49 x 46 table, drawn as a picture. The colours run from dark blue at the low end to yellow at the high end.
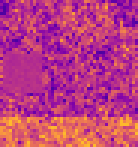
There are no regular stripes. The bottom part is higher, past a seam about 80% of the way down. An odd patch, calmer than its surroundings, sits in the middle left. The middle left is the calmest part.
